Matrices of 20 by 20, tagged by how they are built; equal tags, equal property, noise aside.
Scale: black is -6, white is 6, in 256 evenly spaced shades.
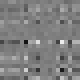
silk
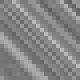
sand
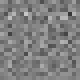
silk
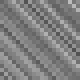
sand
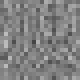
silk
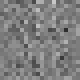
silk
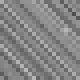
sand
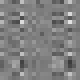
silk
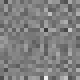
silk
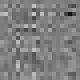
silk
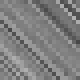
sand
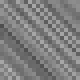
sand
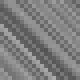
sand
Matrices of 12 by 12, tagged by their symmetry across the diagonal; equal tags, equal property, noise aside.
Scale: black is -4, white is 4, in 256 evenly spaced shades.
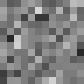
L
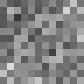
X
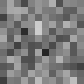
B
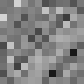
X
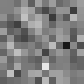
L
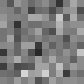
B
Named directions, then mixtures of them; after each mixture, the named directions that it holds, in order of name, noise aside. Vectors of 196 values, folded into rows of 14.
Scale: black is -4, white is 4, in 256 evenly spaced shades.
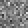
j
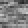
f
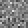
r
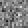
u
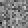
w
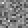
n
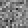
j, u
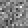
j, u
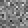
j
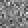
j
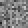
w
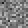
n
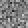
r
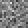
n, r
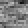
f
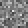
r, u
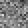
f, j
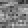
f, u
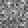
j, r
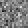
u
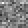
f, n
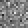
j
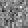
u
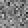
j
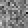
j, w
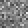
j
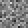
n, r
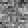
f, r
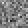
n, u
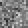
u, w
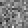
u, w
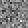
r, u
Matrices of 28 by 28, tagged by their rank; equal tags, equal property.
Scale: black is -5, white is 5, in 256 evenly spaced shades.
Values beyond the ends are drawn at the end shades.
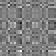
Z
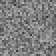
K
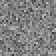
K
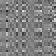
Z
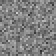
K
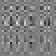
Z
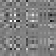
Z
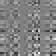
Z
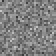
K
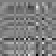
Z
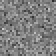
K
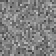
K
